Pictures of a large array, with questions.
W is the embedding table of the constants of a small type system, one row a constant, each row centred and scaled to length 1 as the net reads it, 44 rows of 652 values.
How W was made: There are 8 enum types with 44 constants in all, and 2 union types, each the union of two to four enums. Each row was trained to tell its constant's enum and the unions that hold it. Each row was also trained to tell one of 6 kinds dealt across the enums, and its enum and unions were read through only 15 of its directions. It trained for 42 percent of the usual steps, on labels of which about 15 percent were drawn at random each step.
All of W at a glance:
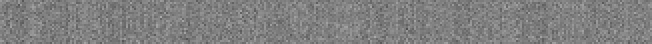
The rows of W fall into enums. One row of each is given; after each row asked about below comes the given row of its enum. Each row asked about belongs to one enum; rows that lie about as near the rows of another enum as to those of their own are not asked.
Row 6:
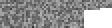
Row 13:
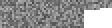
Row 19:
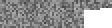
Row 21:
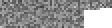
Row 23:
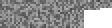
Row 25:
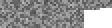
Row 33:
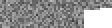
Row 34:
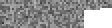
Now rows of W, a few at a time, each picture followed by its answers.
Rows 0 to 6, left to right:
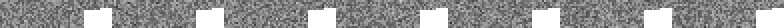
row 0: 33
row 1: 13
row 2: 33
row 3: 25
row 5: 6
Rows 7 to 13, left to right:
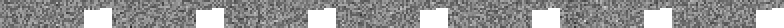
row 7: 25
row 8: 33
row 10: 23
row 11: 21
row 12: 19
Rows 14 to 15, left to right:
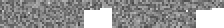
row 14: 23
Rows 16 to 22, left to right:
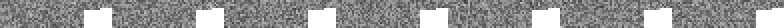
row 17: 21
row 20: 6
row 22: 6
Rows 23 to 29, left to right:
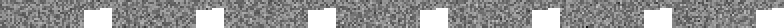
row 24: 25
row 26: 23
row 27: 25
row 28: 33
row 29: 6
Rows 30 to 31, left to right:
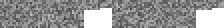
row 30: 34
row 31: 19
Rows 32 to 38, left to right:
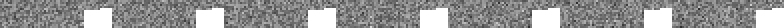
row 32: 34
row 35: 21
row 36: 13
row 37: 13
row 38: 19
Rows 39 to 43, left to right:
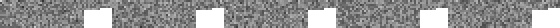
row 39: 34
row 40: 23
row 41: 6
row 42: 21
